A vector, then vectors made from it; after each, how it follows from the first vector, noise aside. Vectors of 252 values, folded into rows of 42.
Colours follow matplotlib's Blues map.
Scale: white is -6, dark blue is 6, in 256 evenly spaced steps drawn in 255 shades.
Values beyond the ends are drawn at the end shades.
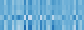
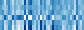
scaled up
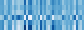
scaled up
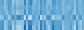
copied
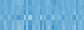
shrunk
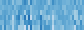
sign-scrambled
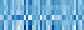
scaled up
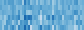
sign-scrambled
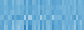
shrunk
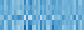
copied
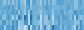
sign-scrambled
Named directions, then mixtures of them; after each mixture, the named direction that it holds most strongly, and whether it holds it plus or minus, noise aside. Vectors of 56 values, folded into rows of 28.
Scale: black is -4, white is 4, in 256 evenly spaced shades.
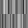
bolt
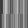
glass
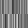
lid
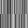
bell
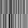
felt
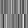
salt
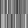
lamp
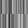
felt, plus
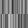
lid, plus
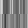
glass, minus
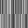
bell, minus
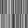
bell, minus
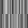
glass, plus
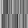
glass, minus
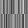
salt, minus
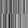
felt, plus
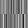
salt, minus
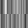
lamp, minus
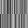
bell, plus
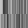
bolt, minus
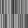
lid, plus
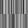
bolt, plus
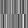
salt, plus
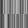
glass, plus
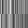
bell, minus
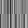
bell, plus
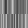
lamp, plus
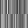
lamp, plus
